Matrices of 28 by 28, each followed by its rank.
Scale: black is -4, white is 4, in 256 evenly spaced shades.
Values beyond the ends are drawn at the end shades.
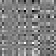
two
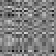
two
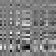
two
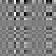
one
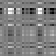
one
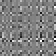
two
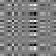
one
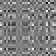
two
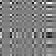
one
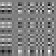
one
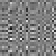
two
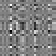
two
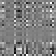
two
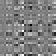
two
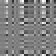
one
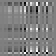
one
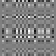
one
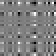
one
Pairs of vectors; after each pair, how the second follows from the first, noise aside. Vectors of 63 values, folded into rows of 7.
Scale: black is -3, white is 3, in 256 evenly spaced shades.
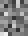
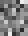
reversed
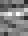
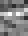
copied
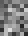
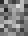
reversed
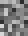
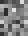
negated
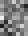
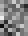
copied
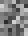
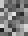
reversed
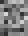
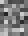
negated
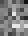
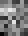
reversed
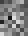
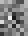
negated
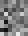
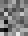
copied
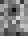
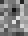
copied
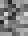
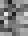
copied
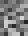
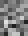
copied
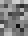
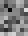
reversed
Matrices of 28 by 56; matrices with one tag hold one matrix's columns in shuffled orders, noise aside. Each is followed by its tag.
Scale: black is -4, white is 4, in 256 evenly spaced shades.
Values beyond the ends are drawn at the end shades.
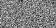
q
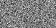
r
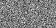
q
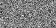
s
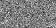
s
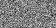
s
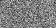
r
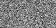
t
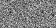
s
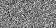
s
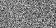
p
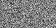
p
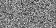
r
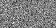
q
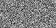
t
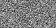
t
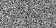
p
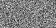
p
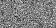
q
